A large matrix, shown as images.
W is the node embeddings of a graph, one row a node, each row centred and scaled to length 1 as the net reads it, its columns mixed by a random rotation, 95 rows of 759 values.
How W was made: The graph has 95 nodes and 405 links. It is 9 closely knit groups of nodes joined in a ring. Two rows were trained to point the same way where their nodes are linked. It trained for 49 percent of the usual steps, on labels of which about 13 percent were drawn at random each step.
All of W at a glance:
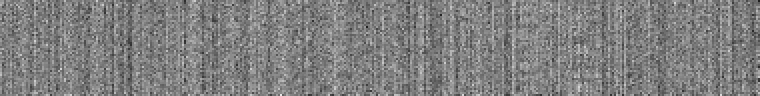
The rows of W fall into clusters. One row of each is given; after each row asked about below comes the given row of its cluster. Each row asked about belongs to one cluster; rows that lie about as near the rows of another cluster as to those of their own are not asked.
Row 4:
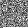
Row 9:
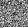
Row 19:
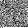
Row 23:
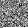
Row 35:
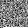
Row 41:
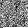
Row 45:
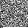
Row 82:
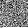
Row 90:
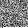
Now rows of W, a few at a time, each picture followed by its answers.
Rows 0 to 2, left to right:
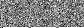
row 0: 35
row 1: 41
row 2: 23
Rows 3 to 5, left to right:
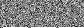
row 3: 35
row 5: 4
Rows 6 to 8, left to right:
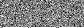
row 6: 90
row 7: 9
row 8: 35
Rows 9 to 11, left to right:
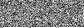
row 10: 23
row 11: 19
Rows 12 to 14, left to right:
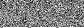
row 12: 82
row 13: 9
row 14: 4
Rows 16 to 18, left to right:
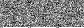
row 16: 19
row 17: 90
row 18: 90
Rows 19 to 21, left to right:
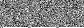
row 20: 9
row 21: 41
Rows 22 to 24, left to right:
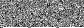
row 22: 35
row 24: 4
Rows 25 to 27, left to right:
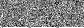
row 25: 19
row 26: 4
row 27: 90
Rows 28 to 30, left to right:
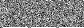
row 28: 23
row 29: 9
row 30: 82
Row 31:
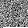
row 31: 35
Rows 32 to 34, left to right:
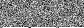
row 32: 82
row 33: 41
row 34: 4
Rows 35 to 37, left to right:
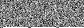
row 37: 9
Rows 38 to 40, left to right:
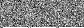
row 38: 41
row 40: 23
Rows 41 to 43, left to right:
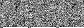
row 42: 45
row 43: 41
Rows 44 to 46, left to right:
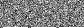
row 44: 19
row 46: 9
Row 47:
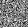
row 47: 82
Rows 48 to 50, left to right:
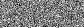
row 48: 23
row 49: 35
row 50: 90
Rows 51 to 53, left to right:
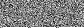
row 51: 82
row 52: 4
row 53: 90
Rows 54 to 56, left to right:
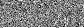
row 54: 9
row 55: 82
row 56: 23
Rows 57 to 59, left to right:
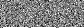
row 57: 35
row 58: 41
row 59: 23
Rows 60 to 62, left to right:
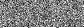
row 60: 23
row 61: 90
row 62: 41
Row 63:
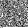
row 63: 19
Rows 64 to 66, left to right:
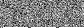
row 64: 19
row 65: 41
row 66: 41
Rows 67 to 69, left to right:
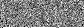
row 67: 35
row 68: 19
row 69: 9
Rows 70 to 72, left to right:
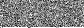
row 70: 90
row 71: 45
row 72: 19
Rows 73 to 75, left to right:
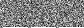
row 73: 4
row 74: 19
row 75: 82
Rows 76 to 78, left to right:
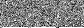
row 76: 82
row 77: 19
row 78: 41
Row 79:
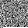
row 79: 35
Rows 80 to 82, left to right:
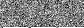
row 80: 4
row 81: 41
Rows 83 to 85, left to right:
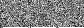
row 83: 45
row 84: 90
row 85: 4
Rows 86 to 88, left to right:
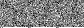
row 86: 19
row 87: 90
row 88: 90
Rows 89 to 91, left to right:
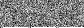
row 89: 19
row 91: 90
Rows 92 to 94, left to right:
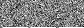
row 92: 41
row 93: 82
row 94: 45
